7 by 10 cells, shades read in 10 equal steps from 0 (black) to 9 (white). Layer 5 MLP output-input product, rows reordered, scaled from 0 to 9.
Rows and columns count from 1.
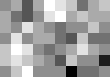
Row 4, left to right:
5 8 5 6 6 4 3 7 4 4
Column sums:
41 47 43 39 42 38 34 40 38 33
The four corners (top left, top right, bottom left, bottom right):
5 7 5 5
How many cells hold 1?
1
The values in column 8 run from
4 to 8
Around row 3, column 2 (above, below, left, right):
4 8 6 8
